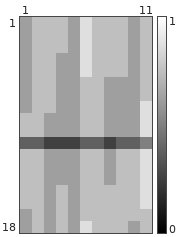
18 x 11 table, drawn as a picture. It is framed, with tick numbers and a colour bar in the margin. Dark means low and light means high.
The values are skewed, with a long tail toward low values. Overall the values sit about 70% of the way up the scale. Row 11 differs from the rows beside it.
